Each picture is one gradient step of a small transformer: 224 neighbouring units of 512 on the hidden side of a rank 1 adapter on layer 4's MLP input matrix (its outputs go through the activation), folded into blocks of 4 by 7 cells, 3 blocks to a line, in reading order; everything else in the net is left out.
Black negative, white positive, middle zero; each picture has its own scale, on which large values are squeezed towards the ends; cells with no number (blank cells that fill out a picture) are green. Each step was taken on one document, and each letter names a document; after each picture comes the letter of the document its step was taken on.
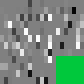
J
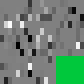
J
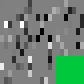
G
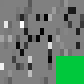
G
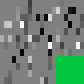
G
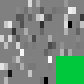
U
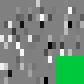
U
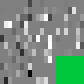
J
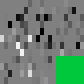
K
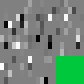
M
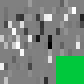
M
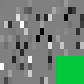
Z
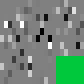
Z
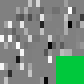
U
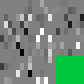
J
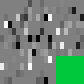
J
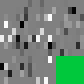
K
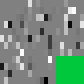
U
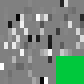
M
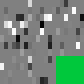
M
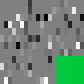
G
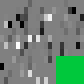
K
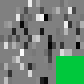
U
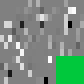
U
